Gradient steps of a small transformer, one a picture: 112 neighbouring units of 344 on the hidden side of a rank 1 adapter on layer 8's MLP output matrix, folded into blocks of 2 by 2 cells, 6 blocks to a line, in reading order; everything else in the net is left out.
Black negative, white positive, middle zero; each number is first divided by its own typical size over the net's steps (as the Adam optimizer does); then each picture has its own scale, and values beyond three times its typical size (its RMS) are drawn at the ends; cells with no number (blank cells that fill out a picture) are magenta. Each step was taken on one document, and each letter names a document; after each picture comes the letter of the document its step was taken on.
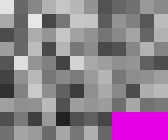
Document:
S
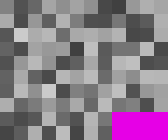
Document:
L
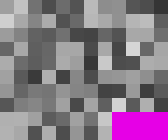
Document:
L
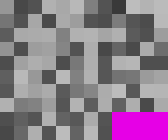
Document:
L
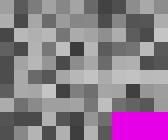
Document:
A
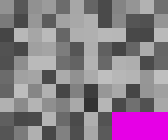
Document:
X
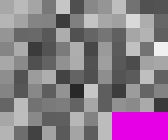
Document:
L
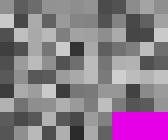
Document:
A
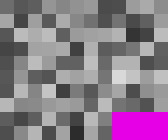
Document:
A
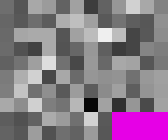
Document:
X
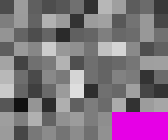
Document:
S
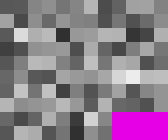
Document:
A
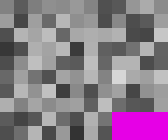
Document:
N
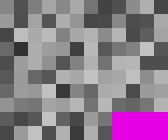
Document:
A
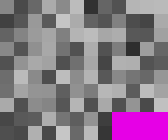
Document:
L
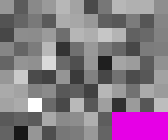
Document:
X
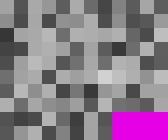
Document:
N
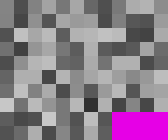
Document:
X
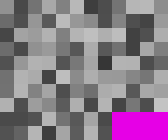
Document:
L
